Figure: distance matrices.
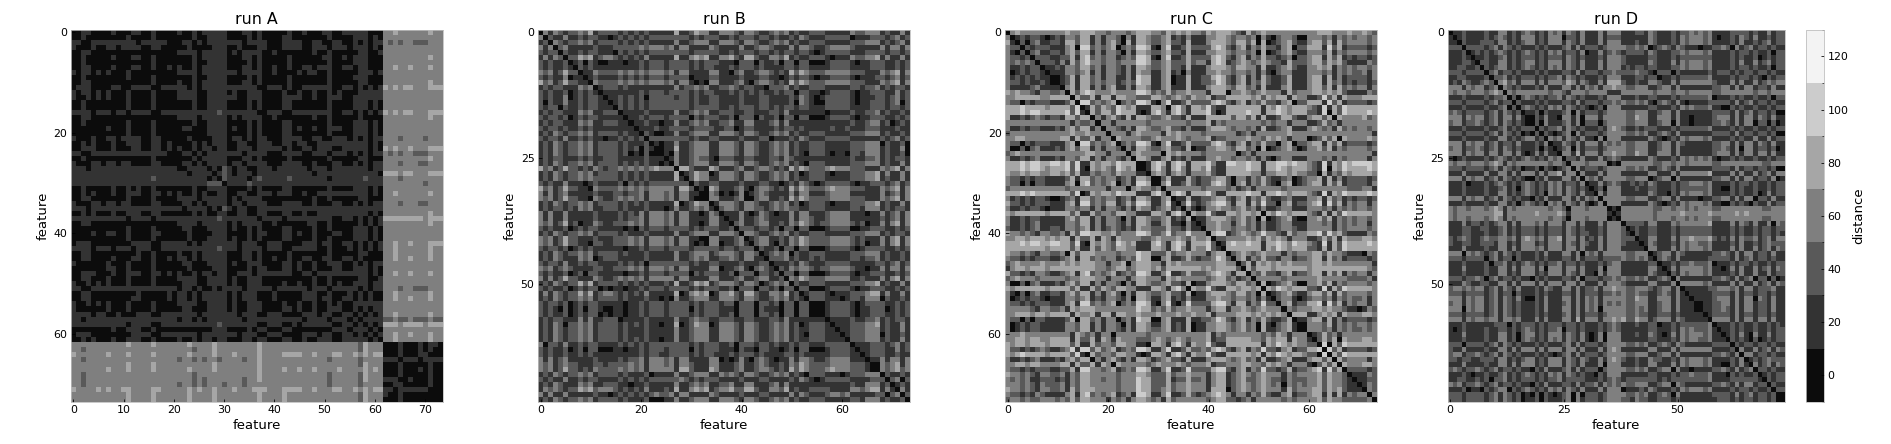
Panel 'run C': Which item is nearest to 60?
21
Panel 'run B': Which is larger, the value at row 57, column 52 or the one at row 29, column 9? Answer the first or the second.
the second
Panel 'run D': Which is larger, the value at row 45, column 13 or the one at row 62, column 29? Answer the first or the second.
the first
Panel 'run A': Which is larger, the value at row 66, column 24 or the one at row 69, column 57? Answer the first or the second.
the first
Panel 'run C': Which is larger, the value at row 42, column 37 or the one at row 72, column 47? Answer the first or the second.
the first
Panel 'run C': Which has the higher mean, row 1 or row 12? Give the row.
12
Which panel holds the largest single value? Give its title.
run C
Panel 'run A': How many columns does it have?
74
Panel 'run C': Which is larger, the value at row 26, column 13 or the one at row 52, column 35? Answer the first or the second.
the first
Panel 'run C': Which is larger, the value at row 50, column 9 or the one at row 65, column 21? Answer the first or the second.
the second
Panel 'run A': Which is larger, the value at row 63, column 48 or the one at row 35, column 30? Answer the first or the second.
the first
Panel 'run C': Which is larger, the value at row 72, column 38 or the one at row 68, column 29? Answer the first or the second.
the second
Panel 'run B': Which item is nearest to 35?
25
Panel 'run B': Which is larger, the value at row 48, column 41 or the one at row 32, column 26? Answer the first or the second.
the second
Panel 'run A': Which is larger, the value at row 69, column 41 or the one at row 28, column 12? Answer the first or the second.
the first
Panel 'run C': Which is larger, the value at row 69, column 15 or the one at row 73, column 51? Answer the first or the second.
the first
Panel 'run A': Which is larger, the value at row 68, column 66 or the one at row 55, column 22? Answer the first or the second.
the second
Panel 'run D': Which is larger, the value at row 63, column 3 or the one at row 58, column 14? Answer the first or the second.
the first
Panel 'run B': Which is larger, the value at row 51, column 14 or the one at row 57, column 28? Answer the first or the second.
the second
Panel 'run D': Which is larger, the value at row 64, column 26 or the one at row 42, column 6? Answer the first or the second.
the first
